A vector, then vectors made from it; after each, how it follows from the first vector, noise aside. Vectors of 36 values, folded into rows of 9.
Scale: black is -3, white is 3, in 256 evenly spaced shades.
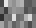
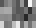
wrapped around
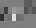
partly zeroed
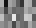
sign-scrambled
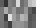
wrapped around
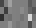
partly zeroed
